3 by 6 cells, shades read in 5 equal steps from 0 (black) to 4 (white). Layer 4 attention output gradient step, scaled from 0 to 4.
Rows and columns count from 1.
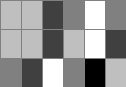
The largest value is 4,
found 3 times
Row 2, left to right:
3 3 1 3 4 1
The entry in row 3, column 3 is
4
